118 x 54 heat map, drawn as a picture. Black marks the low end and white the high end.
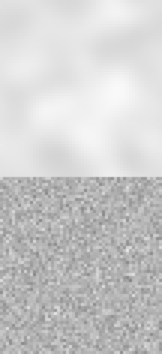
The table splits into 2 rows of 1 panel. Panel 1,1: very high, smooth, faint in contrast. Panel 2,1: high, fine-grained.
